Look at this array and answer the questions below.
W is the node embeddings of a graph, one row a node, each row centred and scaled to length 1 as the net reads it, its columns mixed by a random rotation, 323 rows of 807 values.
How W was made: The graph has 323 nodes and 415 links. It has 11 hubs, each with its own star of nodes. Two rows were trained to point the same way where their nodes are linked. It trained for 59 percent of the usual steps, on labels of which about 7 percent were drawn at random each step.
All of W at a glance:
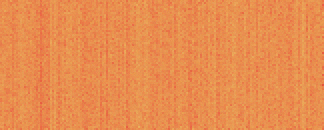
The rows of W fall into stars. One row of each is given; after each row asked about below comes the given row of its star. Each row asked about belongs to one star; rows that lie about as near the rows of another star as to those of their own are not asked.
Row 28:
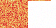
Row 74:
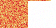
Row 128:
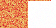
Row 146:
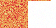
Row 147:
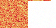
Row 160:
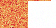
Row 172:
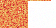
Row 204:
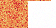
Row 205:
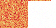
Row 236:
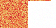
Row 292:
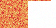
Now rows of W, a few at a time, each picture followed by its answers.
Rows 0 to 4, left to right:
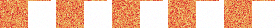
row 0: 172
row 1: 205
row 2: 292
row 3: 172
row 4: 172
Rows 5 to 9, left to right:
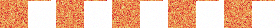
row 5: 205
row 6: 28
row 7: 146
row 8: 236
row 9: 128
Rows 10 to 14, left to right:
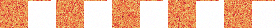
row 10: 28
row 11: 28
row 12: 236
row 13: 147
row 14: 146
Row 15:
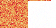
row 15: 147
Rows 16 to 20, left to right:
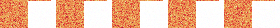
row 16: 292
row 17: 236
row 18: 204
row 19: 292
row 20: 204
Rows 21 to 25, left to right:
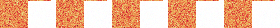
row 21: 236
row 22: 172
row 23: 146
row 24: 236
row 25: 236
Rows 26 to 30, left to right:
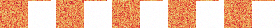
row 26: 172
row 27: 28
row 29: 236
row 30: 204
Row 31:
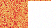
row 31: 204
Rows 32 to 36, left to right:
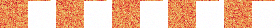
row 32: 147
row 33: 292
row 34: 147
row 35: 74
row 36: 236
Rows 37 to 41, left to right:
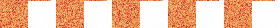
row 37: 204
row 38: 160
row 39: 205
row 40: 204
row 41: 205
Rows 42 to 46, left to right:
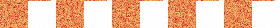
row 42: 146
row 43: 205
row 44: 147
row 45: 205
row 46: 74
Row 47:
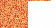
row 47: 74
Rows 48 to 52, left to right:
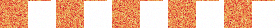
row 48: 292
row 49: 205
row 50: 128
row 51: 28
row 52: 160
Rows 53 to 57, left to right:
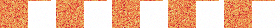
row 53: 128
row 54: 204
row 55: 160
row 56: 204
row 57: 146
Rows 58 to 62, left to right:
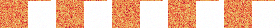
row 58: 236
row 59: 204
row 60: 146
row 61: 147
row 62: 128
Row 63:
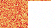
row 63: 74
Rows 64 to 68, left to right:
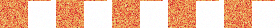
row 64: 74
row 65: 205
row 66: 146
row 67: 160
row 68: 74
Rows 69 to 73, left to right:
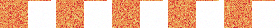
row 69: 236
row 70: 74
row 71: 74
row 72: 160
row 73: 204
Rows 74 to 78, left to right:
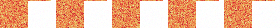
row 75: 146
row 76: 147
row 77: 292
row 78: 160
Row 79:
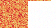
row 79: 292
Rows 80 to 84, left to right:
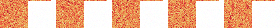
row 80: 172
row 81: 236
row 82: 146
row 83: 147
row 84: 28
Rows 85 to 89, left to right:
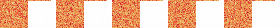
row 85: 128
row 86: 292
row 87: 160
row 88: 205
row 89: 147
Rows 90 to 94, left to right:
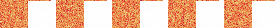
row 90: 28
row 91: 160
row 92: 147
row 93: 74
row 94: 146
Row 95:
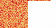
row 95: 147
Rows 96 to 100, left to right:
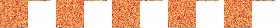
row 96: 74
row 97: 28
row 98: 205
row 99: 236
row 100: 128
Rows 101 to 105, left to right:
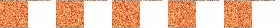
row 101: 74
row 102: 74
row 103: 74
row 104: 204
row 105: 205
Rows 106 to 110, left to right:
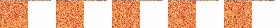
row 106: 146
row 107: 292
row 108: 128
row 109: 146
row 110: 236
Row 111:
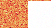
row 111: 146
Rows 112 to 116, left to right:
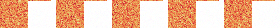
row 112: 292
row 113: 74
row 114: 292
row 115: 128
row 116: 146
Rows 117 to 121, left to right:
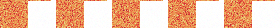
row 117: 236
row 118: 160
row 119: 160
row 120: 236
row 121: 204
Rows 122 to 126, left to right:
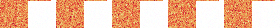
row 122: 147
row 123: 74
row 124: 74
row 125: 28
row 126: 160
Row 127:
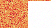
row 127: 236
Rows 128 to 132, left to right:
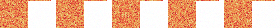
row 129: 204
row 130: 28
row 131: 74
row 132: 28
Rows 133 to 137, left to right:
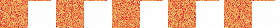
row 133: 146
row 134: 28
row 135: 236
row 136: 74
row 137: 74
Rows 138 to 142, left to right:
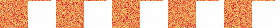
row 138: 146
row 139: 160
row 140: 74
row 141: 292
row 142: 28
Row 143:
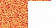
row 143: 146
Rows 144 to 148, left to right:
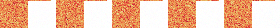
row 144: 147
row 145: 204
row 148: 128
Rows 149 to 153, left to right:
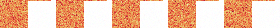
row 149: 236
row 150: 292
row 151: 204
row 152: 28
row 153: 128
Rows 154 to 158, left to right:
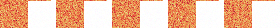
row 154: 160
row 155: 28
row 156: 147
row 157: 147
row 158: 28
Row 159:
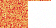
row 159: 204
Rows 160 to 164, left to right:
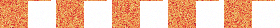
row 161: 146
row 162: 28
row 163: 74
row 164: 128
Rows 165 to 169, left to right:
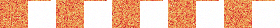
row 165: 147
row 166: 147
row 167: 204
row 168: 236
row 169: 146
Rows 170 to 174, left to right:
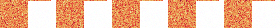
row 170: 236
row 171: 28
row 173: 74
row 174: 128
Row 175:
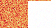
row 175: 146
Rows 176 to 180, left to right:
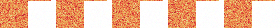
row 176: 28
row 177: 236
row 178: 172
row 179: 172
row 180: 128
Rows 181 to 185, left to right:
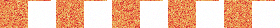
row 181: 292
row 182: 205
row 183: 160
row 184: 172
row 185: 28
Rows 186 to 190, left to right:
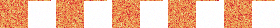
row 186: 205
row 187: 204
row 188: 146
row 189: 28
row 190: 146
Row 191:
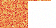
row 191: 28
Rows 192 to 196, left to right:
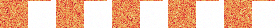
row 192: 172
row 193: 147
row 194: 74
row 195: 146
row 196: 292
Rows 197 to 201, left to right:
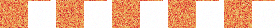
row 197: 146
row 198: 28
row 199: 128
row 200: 74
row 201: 147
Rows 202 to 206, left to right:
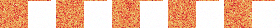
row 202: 146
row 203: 172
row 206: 292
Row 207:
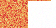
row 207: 160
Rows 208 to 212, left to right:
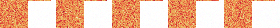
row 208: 28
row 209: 172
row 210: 172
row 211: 236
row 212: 74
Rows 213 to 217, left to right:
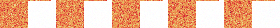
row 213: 205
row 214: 28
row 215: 28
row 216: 146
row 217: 172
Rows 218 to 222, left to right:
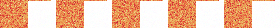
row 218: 160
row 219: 160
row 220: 28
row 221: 128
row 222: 172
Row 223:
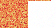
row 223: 128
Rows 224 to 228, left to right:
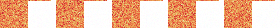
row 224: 292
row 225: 128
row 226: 146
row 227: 146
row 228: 205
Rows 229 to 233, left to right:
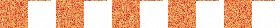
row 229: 205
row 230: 205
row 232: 74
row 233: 74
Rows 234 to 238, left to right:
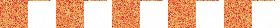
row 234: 147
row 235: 147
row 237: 292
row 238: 74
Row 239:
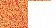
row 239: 160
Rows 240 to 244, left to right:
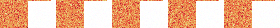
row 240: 146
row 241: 205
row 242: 160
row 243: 146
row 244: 128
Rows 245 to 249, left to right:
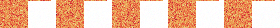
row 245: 292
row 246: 146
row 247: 205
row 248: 205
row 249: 292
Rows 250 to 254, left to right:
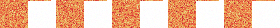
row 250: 205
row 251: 160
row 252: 292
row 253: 74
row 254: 128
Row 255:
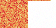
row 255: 147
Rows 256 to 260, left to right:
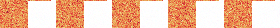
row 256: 172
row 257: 128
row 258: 205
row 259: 204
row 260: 28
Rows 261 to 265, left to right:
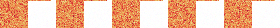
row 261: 146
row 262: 128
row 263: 74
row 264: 128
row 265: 74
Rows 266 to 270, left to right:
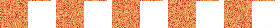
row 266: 146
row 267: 236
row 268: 160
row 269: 147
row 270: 160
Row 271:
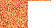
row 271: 128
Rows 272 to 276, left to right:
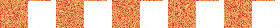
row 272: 236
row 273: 160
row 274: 160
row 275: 147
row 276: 128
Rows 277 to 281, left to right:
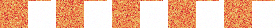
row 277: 205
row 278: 147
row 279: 128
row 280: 236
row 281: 74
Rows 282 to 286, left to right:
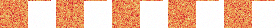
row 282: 292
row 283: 147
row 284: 292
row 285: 146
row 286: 74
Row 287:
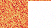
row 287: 74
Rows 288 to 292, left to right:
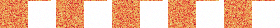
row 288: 292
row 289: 204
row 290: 236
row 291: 205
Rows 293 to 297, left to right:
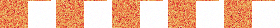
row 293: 172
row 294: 74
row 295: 205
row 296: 160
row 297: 160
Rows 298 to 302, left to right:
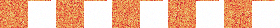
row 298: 128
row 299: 28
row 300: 204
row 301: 147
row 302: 236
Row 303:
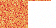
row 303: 205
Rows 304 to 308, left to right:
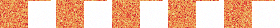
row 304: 74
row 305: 147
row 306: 146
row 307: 146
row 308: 204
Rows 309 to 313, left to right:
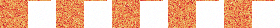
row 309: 128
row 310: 128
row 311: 128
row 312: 147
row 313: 236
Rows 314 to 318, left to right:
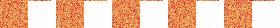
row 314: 160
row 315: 205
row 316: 172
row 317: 172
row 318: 147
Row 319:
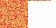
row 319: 172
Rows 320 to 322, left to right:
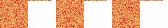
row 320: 205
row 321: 204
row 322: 204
